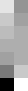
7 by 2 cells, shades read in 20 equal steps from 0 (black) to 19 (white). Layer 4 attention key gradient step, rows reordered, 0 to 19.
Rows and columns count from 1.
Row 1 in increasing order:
11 17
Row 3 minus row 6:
5 -2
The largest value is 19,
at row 7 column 2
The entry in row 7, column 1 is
0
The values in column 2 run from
11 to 19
